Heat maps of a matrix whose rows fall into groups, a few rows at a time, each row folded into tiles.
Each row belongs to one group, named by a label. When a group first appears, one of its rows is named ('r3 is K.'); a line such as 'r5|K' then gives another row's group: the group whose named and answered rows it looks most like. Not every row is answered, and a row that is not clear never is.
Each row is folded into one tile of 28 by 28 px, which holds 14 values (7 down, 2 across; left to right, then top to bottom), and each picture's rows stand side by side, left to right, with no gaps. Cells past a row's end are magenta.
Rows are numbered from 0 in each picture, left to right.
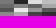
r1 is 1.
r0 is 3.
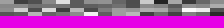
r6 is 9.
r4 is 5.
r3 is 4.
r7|1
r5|9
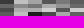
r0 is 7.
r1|9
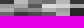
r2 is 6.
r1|9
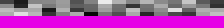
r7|5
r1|6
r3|7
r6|1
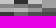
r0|9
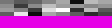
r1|7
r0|5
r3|1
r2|6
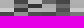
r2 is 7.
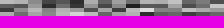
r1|5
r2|5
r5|1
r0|4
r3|4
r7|9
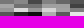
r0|9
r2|5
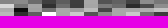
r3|6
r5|9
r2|5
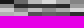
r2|9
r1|1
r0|5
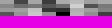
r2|7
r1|6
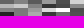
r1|4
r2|1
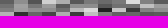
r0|4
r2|4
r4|1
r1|1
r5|9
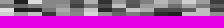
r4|3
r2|5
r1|4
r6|7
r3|6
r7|6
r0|6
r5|1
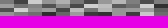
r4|4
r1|4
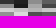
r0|5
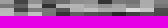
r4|9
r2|7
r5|1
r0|6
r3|9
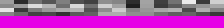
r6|1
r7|1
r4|5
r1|9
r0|6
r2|9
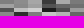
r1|6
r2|4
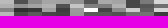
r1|7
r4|3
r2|7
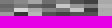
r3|7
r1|4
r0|4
